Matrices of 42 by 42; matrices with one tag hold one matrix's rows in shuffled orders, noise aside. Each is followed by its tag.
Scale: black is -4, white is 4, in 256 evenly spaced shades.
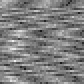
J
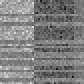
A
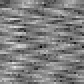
J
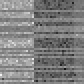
A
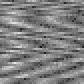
J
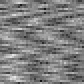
J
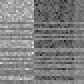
A
